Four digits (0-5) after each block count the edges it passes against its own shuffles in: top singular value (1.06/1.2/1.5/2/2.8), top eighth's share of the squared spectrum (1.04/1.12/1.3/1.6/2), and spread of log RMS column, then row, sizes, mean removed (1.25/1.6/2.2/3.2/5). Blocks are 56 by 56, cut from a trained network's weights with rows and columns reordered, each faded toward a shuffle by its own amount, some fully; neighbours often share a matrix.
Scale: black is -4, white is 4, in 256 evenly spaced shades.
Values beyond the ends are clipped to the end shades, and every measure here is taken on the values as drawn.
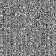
2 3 0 2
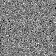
1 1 0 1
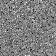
0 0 0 0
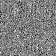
2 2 0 0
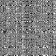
3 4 1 3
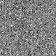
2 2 0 1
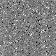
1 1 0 0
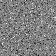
0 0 0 0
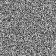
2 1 0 0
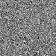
2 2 0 0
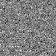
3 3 0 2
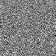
3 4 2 1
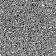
1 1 0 0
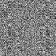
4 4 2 0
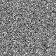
2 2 0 0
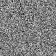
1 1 0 0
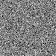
0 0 0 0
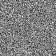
0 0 0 0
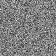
0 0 0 0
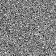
0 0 0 0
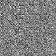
3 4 2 0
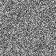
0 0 0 0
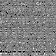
4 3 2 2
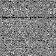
3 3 2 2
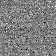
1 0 0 0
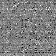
3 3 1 1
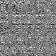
3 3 2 1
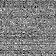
3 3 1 1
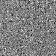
1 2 0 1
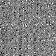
2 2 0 1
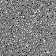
0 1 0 0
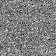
1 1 0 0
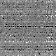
4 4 2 2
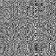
4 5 3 0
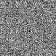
3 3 1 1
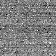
3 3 2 1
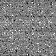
2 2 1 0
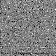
2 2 1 1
